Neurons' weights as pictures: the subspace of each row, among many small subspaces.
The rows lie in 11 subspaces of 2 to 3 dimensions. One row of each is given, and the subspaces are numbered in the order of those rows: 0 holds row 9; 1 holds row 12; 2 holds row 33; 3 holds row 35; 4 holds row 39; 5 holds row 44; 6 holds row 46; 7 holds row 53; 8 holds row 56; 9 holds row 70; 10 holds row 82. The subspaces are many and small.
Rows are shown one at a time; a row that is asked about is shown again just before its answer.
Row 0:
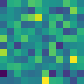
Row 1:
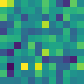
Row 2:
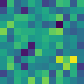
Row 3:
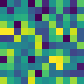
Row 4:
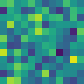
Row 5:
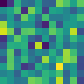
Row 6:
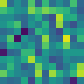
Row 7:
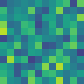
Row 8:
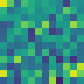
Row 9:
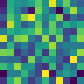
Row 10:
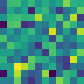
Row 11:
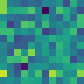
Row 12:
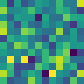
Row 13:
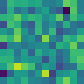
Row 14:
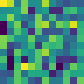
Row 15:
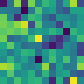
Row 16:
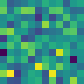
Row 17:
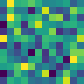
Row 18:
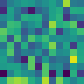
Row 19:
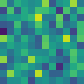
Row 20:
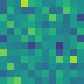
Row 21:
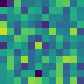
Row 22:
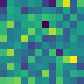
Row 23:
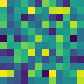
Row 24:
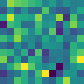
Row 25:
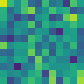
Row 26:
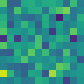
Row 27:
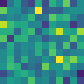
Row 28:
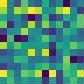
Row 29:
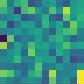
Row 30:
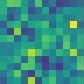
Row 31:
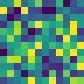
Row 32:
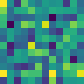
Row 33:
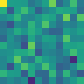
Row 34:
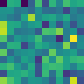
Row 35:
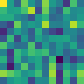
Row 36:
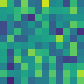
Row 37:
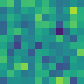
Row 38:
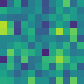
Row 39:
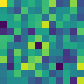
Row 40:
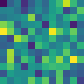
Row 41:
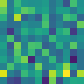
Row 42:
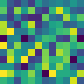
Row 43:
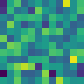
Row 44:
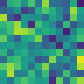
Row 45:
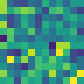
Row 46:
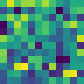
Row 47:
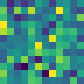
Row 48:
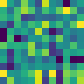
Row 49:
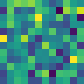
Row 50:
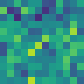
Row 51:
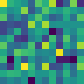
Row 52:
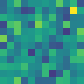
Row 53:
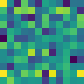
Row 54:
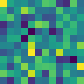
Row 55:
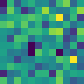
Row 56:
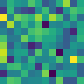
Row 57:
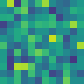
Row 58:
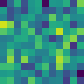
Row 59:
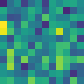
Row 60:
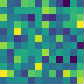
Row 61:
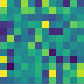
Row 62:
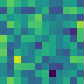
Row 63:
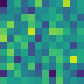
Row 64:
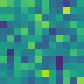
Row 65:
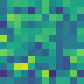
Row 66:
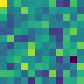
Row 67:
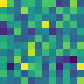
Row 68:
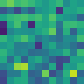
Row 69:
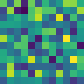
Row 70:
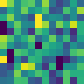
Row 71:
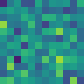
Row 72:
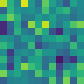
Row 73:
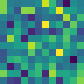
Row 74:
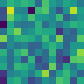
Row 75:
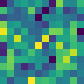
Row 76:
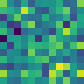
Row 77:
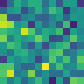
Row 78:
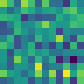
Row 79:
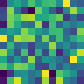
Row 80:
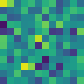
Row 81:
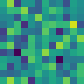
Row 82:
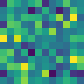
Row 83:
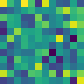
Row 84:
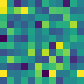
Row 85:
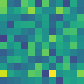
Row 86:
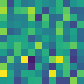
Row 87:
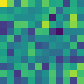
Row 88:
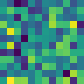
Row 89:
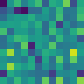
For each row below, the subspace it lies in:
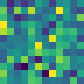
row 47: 6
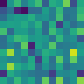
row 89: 1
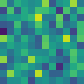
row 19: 9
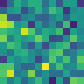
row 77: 5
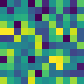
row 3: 9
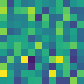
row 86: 1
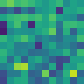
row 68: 6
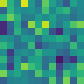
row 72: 3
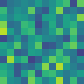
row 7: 9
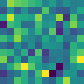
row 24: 10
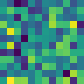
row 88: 1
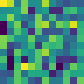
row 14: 9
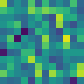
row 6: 9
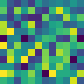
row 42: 7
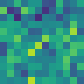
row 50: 2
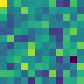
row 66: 2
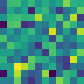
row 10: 6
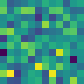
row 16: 8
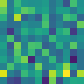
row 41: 1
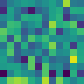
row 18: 1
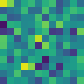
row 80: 4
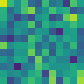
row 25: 0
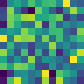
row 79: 0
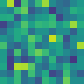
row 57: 9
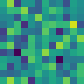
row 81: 1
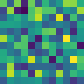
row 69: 9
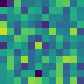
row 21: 4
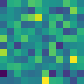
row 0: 7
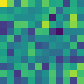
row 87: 6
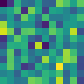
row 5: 4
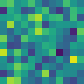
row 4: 8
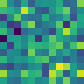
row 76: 5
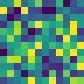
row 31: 2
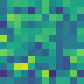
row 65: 6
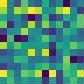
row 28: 7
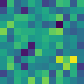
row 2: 2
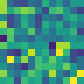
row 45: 1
